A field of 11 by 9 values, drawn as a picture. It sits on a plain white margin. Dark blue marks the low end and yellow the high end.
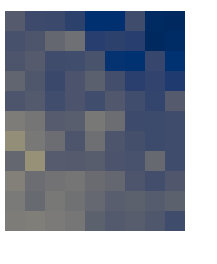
The top right is the ninth with the lowest average. The middle right is the calmest part. On average the colour sits 30% of the way up the scale. There is an overall slope up to the bottom left.
